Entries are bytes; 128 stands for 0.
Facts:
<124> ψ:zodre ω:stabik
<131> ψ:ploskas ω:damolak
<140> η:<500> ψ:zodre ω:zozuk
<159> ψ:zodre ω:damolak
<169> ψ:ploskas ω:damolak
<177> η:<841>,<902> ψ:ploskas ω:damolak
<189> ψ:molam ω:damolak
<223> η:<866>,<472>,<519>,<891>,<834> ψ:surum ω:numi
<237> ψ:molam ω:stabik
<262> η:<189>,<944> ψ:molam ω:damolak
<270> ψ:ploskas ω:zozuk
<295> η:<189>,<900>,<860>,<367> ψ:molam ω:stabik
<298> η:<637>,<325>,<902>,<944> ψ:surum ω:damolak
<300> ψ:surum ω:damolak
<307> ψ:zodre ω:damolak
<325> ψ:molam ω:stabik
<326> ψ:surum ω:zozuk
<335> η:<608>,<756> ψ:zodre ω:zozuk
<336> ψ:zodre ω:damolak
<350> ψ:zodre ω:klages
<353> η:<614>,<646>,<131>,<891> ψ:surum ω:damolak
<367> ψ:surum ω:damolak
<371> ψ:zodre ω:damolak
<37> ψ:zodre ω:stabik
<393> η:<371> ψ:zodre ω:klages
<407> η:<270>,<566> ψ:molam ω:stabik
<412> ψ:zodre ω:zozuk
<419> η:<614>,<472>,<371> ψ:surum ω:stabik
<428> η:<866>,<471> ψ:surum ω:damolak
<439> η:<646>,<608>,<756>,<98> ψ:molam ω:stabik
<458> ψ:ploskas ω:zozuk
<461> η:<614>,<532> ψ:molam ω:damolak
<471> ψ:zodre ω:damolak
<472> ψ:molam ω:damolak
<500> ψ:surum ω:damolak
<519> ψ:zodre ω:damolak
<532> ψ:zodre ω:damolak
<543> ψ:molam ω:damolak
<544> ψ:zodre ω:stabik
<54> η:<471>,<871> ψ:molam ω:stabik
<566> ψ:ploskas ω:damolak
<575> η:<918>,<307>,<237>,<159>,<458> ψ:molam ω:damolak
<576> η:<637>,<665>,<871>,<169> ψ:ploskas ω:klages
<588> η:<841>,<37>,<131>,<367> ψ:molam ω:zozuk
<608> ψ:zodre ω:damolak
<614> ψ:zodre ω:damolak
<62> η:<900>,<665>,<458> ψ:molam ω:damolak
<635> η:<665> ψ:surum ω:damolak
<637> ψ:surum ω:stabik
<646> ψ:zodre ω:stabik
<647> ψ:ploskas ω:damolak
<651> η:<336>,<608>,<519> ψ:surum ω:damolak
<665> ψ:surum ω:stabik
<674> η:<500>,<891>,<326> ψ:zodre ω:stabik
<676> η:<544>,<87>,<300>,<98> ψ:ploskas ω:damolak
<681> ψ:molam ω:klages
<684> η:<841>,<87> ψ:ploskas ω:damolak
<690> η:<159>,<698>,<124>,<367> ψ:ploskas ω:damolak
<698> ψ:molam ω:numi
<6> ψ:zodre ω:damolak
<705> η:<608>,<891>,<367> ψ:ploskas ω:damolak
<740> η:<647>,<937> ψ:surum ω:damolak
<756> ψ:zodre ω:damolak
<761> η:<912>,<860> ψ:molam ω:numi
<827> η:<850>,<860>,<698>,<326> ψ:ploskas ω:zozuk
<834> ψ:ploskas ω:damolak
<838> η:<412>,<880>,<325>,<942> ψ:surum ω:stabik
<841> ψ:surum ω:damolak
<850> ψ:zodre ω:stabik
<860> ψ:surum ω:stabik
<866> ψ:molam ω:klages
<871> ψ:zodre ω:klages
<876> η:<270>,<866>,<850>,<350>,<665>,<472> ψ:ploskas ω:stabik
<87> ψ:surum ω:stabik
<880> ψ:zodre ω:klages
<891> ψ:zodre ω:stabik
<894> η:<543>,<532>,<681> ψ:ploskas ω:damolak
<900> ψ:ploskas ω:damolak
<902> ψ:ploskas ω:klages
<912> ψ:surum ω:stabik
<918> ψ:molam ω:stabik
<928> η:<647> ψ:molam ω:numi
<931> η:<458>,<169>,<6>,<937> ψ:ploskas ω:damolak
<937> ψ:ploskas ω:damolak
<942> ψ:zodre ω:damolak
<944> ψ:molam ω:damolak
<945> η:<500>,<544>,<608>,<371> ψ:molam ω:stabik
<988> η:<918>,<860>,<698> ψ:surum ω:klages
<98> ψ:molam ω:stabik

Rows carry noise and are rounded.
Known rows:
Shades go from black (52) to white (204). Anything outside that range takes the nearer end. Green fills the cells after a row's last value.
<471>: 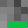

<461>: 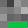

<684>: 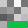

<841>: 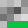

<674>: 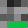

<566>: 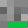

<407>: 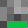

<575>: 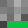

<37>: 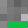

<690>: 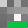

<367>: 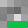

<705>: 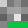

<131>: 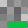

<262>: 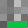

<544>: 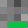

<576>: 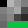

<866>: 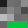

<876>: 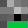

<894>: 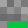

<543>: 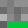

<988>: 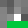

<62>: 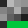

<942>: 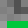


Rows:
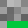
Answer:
<740>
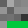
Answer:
<428>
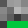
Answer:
<54>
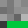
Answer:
<918>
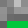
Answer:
<928>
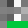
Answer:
<588>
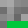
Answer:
<900>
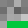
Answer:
<902>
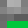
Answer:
<931>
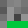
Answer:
<270>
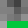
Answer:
<532>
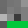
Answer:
<472>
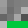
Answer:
<353>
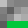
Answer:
<860>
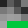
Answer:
<350>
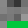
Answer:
<891>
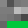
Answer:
<945>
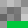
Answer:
<87>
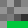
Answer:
<223>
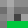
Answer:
<169>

